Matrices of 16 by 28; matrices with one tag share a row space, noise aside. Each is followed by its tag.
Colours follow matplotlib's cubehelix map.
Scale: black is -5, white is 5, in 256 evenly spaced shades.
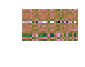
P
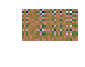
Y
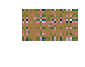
Y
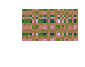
P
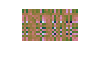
Y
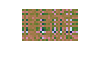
Y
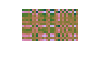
P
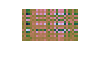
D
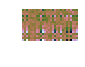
Y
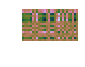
P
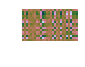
Y
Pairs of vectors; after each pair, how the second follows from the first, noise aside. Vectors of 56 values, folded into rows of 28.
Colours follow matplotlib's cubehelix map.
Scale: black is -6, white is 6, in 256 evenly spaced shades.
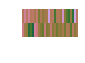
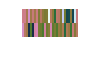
scaled up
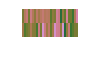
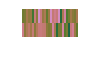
wrapped around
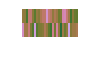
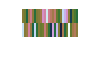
scaled up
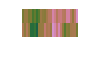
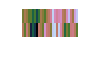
scaled up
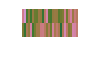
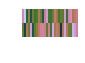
scaled up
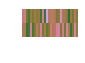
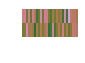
wrapped around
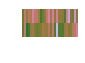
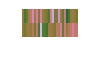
wrapped around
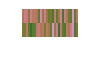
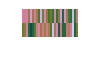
scaled up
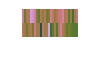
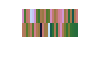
scaled up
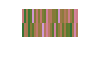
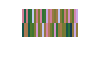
scaled up
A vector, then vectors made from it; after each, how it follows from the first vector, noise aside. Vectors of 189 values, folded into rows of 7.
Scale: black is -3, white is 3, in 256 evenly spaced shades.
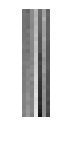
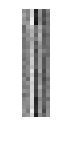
wrapped around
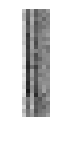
wrapped around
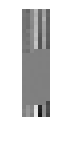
partly zeroed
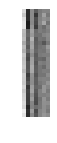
wrapped around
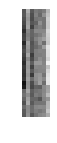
wrapped around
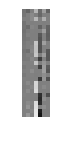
partly zeroed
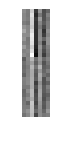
wrapped around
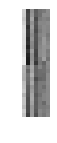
wrapped around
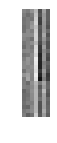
wrapped around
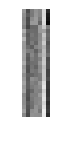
wrapped around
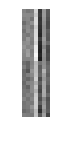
wrapped around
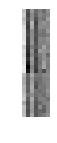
wrapped around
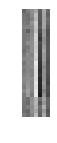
wrapped around
